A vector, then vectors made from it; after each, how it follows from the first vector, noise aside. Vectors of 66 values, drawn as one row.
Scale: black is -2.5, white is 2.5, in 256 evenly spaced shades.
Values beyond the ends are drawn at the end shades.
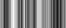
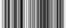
wrapped around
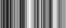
wrapped around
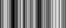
negated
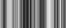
wrapped around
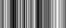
negated
